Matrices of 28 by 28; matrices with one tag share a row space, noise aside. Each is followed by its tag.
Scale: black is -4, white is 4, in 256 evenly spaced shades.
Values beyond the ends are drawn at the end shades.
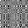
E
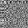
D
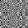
E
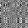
E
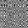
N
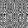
N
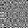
D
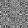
E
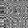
D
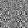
E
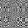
E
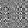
E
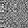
D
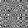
E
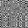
E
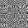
N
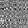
D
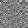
E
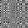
E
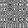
N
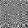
E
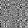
E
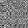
D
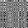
N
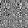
E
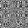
E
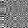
D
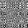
N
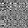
D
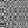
D
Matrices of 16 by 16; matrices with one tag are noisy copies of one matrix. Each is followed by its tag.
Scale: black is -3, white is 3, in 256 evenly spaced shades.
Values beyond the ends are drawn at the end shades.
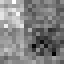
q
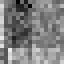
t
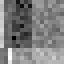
t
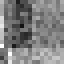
t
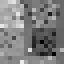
q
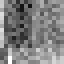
t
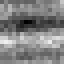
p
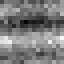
p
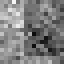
q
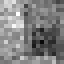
q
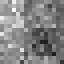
q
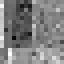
t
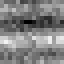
p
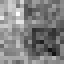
q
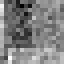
t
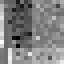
t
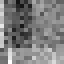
t
